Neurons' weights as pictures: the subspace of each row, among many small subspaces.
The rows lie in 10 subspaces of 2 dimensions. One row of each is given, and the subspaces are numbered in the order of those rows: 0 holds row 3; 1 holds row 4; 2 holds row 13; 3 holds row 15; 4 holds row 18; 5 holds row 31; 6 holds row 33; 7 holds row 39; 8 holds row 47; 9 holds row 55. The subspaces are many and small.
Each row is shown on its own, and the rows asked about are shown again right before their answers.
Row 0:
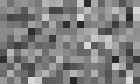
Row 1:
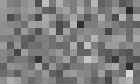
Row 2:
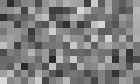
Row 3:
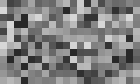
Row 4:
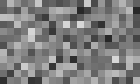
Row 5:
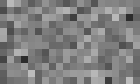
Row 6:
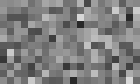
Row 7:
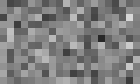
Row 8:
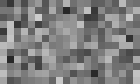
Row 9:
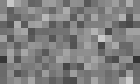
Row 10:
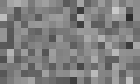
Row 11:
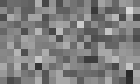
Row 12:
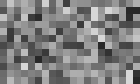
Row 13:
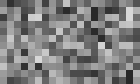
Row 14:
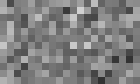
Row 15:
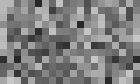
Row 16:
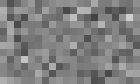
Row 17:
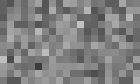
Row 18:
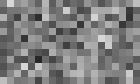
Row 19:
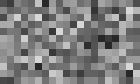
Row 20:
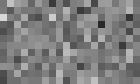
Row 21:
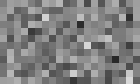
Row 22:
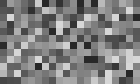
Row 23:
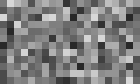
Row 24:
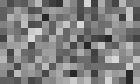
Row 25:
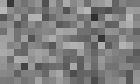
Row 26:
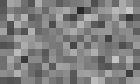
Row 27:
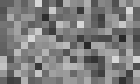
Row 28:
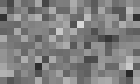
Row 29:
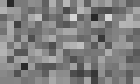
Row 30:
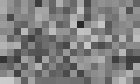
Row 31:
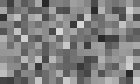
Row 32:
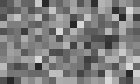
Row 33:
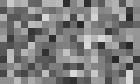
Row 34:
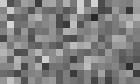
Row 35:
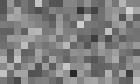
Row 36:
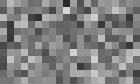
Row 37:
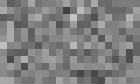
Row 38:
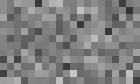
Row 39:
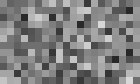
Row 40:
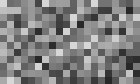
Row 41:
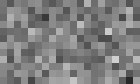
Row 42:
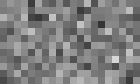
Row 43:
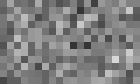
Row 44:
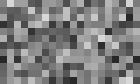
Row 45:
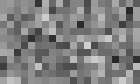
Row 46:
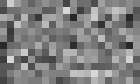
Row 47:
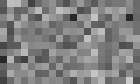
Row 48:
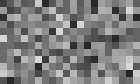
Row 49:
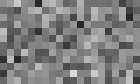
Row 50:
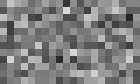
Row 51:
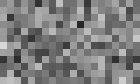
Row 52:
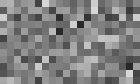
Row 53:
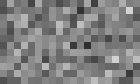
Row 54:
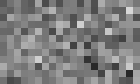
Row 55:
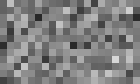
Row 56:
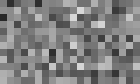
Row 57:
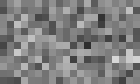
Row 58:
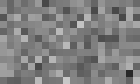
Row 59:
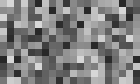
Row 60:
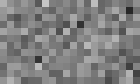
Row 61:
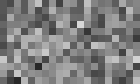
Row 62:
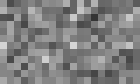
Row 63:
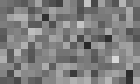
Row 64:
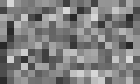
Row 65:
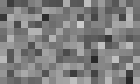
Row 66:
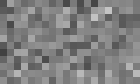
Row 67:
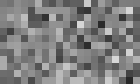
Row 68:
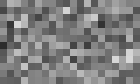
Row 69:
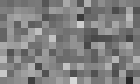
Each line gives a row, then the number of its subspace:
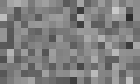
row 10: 1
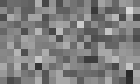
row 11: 2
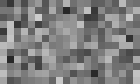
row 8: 3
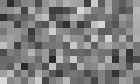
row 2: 1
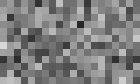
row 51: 3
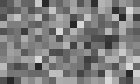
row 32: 4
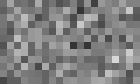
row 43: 9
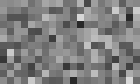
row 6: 1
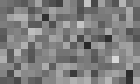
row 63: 6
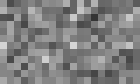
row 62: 2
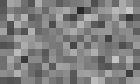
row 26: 8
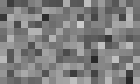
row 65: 6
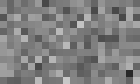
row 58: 5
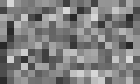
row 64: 9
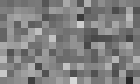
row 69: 1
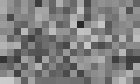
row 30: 3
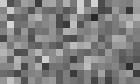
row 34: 5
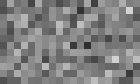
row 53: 9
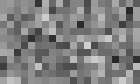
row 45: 0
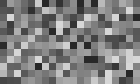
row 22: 2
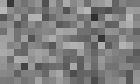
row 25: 4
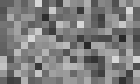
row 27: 0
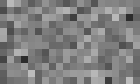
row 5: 8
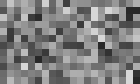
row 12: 2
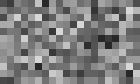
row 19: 4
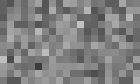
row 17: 3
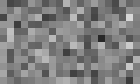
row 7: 6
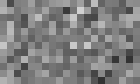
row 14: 9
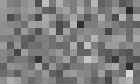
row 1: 2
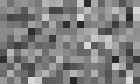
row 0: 1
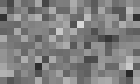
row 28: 5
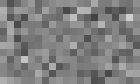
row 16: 8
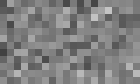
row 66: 5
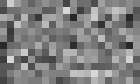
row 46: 9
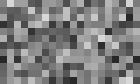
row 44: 7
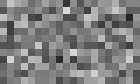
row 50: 0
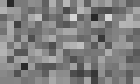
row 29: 4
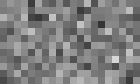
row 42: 7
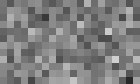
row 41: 7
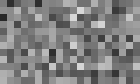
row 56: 1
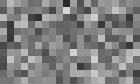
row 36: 0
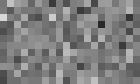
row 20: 7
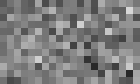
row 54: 2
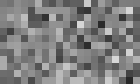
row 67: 7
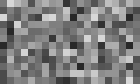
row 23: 6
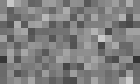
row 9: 7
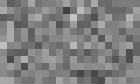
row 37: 9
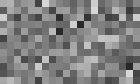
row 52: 5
